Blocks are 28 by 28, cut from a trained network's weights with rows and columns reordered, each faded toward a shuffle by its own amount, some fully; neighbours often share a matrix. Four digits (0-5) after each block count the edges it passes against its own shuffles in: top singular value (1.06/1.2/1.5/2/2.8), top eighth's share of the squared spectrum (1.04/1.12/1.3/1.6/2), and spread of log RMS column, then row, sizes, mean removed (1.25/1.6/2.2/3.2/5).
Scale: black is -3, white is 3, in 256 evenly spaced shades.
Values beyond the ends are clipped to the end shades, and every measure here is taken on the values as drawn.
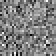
3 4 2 2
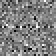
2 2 0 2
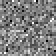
0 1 0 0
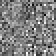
2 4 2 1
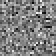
2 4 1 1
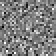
1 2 0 0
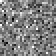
0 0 0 0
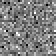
0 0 0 0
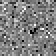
0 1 0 0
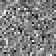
0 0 0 0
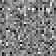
2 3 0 1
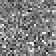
0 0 0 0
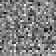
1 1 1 0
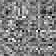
3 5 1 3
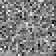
0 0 0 0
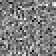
0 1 0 0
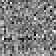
2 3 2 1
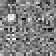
3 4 1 2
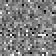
2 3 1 1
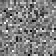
2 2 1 1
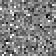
0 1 0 0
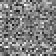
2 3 1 1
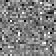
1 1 0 1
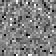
0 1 0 0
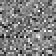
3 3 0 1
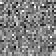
2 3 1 2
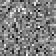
0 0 0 0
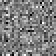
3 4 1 1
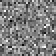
2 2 0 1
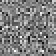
3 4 0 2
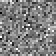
1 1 0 0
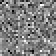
1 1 0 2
